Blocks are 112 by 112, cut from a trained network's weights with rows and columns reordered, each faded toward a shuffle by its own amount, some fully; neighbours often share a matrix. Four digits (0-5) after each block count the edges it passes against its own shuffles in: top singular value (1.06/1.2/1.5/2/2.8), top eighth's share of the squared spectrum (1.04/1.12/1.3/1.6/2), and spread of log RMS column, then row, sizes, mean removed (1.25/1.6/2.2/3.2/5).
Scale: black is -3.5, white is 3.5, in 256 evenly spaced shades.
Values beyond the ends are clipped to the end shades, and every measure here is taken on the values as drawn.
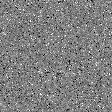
0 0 0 0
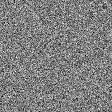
1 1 0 0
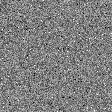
0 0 0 0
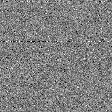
3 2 0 2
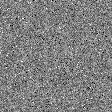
0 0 0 0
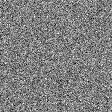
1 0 0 0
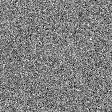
0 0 0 0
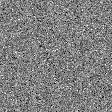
0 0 0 0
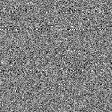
3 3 1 2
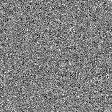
1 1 0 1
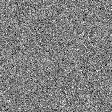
1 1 0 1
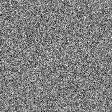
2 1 0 0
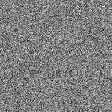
3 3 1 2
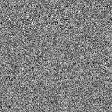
3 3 1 2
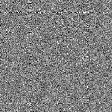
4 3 2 2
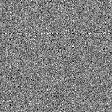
3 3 2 1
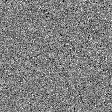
1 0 0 0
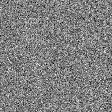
2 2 0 1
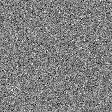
1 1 0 0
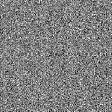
3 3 1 2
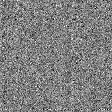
2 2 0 1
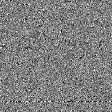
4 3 1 2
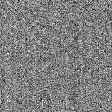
3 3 0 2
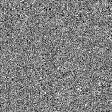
2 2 0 1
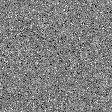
1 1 0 0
